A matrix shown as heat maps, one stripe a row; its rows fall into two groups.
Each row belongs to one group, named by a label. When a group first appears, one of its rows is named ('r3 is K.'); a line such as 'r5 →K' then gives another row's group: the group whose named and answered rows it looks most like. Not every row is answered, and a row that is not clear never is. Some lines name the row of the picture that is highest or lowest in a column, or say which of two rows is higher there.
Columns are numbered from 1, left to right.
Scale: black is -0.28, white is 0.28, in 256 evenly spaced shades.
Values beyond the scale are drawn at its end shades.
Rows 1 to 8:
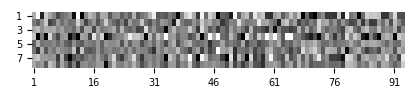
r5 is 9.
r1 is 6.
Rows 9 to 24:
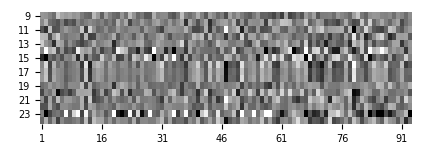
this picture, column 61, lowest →23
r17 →6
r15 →9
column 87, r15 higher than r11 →No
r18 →6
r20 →9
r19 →9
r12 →6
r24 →6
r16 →6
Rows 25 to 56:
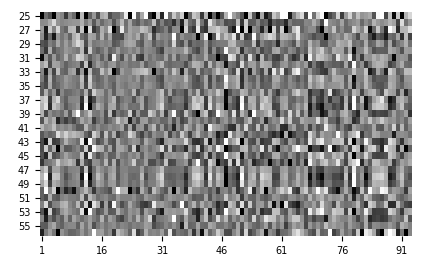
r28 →9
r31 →9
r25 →9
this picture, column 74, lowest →44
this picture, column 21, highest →27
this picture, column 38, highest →50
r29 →9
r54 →9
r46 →9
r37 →6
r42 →9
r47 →6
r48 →6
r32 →6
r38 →6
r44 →6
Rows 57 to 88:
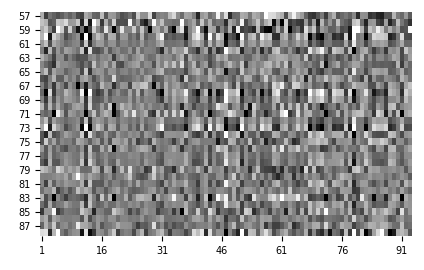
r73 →6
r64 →9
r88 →6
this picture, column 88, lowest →88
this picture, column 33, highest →57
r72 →6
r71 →9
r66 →9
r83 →9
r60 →6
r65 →6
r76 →9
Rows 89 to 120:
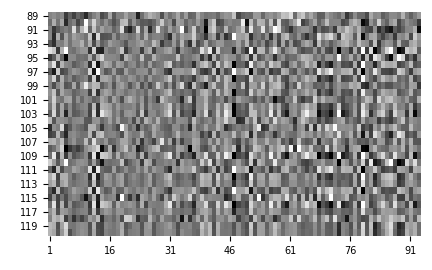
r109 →6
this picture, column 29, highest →107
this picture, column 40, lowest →91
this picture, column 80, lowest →108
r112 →6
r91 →9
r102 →6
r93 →9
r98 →6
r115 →9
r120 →6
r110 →6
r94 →6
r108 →9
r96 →6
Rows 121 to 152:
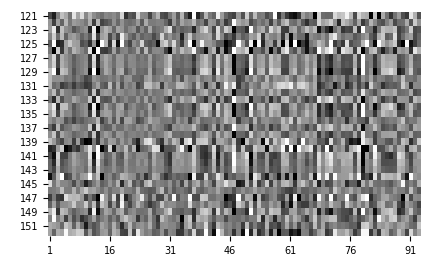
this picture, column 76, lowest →139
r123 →6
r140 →9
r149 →6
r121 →9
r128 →6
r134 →6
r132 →6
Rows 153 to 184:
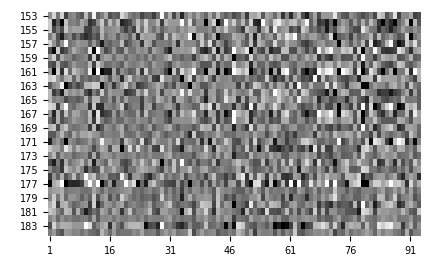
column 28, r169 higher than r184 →Yes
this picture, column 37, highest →161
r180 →6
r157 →6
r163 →9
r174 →9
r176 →9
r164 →9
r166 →6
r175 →9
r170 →9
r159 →6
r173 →6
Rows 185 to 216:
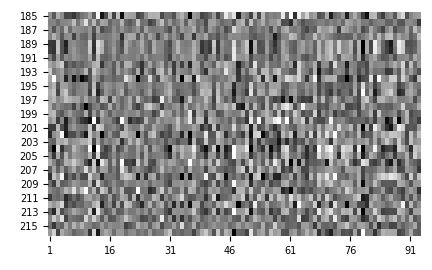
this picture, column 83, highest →194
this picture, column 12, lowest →204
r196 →6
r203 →9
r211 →9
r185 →9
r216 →6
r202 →9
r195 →6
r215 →9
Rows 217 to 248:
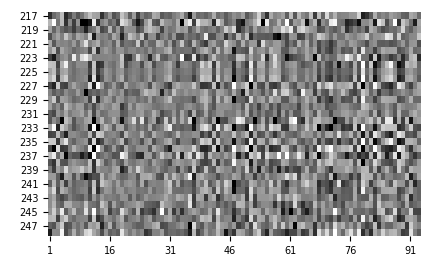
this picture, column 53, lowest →239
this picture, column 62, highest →232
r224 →6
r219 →9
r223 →9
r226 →6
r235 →6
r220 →9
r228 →9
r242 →6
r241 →6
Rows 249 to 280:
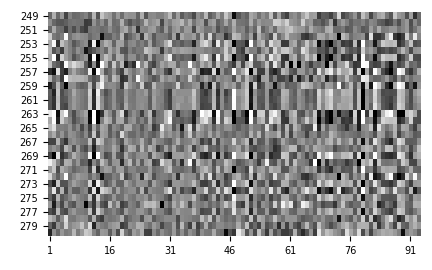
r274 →6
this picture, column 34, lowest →265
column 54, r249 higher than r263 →No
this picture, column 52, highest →259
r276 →9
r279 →9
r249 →6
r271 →6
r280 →9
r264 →6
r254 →9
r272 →6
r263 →6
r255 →6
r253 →6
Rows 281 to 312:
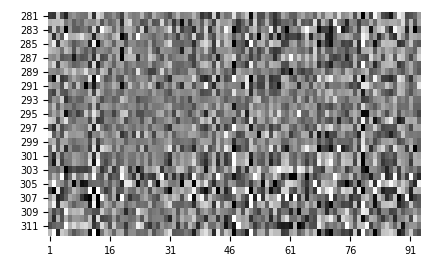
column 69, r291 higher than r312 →Yes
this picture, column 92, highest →310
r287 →9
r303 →9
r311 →9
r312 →6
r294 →6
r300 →6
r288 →6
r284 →9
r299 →6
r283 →6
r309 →9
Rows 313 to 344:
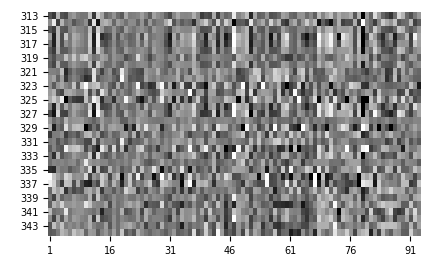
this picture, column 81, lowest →344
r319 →9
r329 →9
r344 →9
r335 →9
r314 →6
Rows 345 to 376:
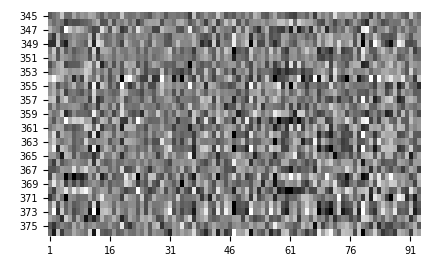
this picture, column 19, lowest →354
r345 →9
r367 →9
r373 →6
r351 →6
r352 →9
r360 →9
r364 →6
